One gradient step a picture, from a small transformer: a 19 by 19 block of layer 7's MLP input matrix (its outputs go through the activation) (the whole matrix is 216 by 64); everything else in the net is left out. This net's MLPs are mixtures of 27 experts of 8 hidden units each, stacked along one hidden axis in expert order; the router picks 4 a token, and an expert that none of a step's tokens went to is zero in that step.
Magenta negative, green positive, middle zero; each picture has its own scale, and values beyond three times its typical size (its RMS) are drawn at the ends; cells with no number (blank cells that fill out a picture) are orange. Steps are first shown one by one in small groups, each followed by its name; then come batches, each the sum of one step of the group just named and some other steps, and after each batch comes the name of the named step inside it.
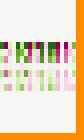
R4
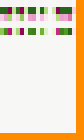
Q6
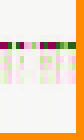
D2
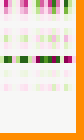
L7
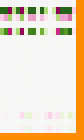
Q6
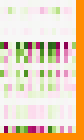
R4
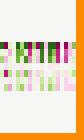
R4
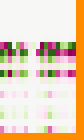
D2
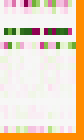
D2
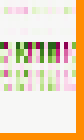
R4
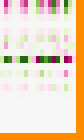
L7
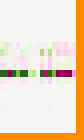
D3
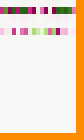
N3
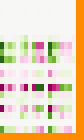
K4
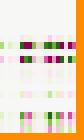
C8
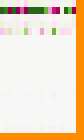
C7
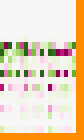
K4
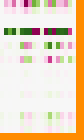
C8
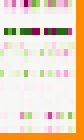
D3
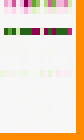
D3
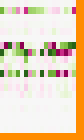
C7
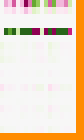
K4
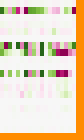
C7
